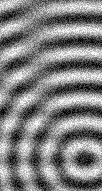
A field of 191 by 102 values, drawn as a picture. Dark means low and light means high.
There is no overall slope. Rings spread out from the bottom right. Horizontal stripes repeat 8 times down the table. Overall the values sit about 50% of the way up the scale.
